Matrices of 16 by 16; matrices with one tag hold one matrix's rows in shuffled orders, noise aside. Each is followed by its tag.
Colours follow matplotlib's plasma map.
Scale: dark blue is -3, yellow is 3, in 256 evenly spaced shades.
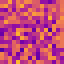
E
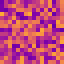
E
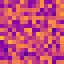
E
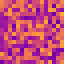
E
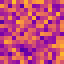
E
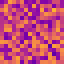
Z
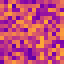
E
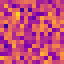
Z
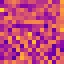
E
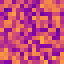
Z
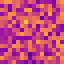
E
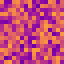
Z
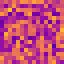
E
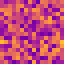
Z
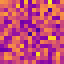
Z
